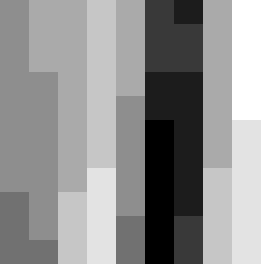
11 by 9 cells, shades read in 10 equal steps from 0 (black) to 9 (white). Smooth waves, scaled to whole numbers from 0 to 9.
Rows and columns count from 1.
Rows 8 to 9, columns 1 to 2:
5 5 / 4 5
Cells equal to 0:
6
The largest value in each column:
5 6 7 8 6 2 2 7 9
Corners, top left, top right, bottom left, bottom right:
5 9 4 8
